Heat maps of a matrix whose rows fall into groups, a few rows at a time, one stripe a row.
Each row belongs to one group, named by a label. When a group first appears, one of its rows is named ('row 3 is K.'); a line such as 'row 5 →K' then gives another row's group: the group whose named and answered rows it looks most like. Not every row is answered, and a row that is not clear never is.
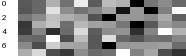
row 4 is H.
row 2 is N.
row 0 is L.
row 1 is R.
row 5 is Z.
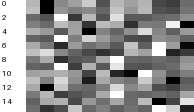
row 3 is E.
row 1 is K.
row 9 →Z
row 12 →K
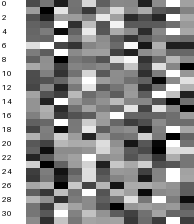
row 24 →H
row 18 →H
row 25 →H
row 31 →E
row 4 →H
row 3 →Z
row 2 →E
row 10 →H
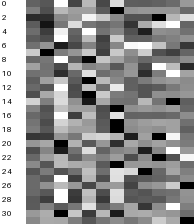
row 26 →E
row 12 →Z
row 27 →Z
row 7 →K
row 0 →Z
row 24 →L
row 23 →N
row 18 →N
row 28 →Z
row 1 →N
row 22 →R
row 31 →E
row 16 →Z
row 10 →H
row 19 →E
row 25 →Z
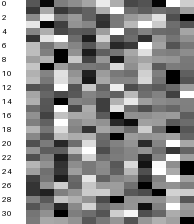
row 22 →H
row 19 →N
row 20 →H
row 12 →Z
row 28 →N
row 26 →L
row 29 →H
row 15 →Z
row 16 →N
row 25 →H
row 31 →E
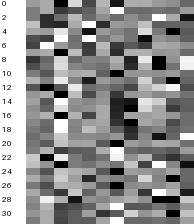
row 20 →N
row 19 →R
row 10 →N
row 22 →K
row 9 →R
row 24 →N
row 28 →R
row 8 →R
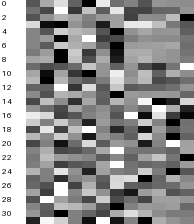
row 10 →K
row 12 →Z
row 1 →Z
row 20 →H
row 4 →N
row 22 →E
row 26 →Z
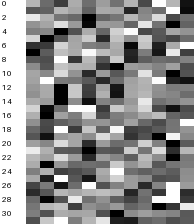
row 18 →Z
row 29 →R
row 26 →H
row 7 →E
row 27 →E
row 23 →K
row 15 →K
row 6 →R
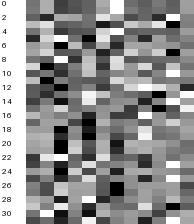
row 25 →H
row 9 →K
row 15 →R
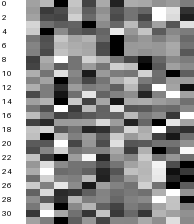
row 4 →K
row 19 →K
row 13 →H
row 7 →N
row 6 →N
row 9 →L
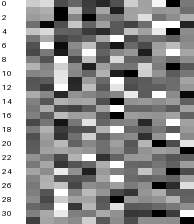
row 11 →Z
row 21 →E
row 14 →N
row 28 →N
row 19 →H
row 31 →E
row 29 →Z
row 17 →H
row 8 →Z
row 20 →R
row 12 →Z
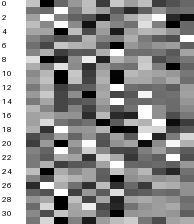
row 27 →Z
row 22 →E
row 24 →K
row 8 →K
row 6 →N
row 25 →N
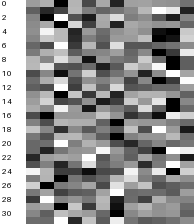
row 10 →H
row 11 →R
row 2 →K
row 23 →H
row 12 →Z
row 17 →N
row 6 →Z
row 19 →N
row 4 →R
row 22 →E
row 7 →R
